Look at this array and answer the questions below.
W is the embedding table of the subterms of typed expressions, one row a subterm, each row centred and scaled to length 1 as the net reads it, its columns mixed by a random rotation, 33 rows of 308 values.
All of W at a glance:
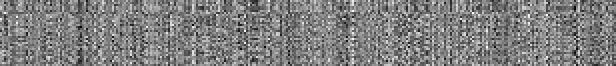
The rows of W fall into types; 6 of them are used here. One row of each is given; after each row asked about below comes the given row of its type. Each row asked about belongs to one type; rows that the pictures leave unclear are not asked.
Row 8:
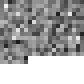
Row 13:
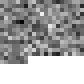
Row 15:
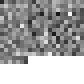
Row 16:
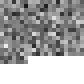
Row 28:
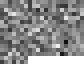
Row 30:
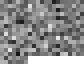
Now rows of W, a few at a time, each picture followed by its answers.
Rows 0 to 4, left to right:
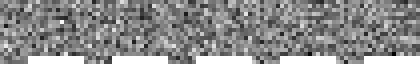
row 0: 30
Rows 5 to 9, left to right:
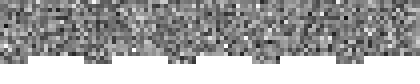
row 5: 30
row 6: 13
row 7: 15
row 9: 28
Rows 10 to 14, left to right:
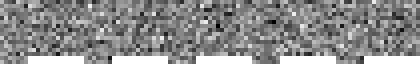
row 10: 16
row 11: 8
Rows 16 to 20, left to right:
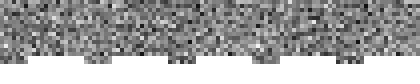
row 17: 16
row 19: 30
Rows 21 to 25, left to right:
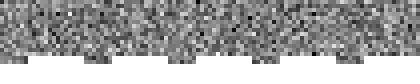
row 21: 15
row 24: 16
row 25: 13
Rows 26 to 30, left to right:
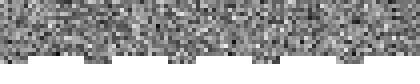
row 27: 13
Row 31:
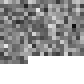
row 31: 13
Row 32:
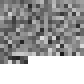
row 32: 15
